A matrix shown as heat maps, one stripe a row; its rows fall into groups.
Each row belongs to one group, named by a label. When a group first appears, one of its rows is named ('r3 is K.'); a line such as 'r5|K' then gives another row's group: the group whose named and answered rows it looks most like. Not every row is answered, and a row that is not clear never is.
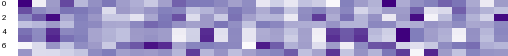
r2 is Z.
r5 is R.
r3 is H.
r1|Z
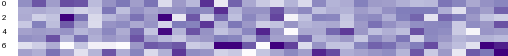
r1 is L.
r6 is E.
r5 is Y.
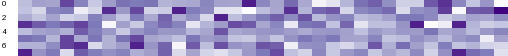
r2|L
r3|Z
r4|H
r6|Y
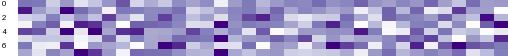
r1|Z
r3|H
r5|L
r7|H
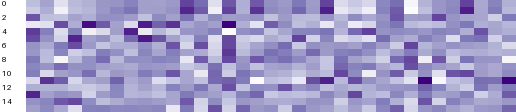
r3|H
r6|Y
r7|L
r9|R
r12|L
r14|Z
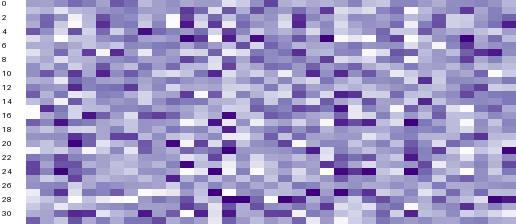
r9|L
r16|H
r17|R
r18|L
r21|L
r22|R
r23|Z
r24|R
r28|E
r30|Y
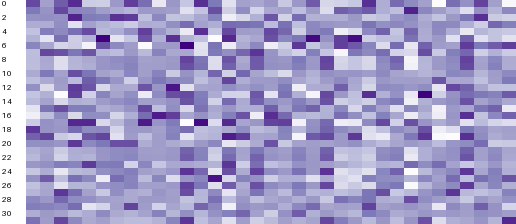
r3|E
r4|Y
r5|L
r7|Z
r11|H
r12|Y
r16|H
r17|Y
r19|Z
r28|R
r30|E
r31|Z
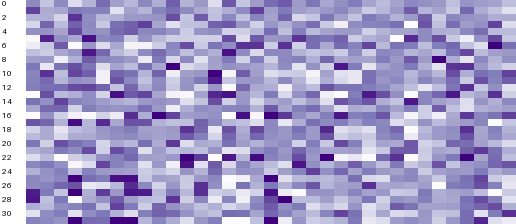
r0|L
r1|Z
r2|Y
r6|E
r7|H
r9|Y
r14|R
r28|L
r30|H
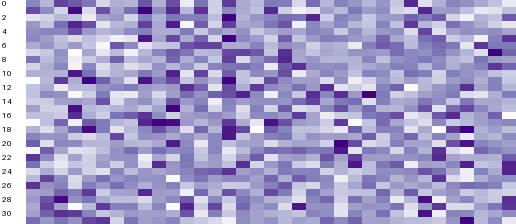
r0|Y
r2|L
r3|Y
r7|E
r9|E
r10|Y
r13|E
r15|Y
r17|H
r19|L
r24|L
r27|Y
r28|Z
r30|Z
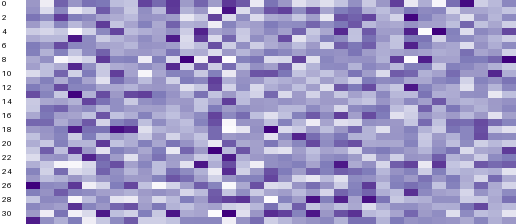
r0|H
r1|L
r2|R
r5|Y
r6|R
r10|E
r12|R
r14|H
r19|E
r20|L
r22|H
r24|L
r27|R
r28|E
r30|L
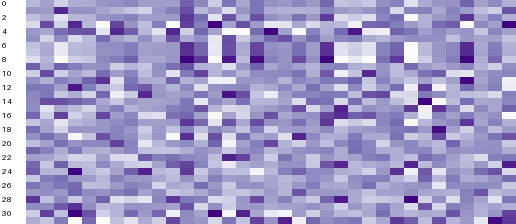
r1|Z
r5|L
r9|Z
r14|Z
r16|L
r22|E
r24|Z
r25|Z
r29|Z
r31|E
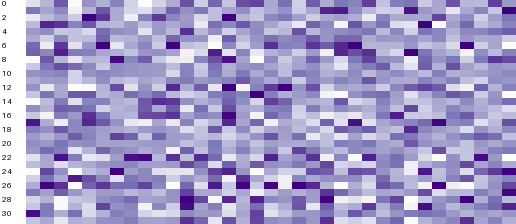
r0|E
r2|H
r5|L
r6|L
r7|R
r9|Z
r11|E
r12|L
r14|H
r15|Y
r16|H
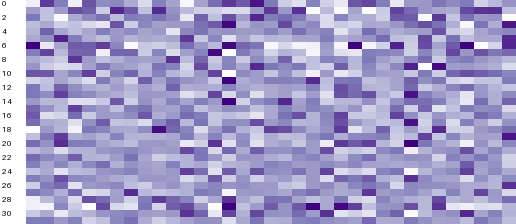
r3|L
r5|Z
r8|Y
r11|L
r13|R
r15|Z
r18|H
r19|Z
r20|R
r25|R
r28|H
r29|L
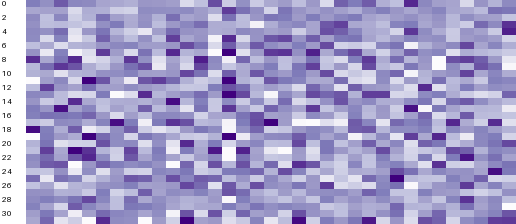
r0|R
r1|E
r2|L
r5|L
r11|H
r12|Z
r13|E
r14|Y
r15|Y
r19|H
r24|E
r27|E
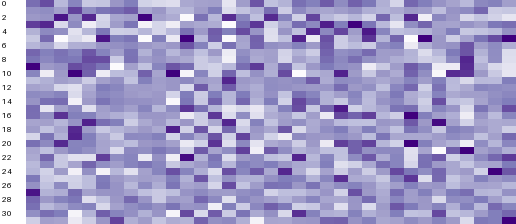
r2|Y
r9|Z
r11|L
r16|R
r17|H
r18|Y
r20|R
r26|L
